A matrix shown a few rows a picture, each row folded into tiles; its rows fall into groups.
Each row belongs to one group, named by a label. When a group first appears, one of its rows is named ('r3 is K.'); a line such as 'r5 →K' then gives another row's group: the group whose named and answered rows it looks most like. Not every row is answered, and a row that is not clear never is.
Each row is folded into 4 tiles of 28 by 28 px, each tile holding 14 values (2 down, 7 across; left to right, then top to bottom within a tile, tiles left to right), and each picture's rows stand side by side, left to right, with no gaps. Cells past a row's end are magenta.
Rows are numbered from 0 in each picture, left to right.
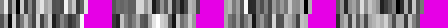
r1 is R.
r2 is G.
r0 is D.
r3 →R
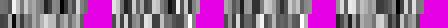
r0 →R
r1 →D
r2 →D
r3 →R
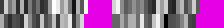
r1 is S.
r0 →G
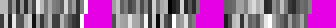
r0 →D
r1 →S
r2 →R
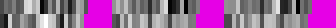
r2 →S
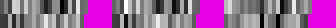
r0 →R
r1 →R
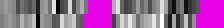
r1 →S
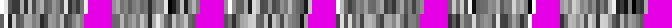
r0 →D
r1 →S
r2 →G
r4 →G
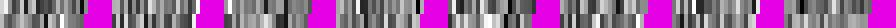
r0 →G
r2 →R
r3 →G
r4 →R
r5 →D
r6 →G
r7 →S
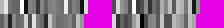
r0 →G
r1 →G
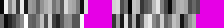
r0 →G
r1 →D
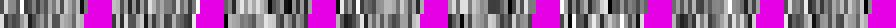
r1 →D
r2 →R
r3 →G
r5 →D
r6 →G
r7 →G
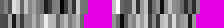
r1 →G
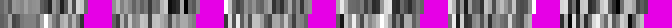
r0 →R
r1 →S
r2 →D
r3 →S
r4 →D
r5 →D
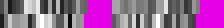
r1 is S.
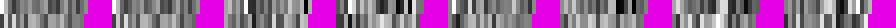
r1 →D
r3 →R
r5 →S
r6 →S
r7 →D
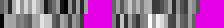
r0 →R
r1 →R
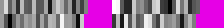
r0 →G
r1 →D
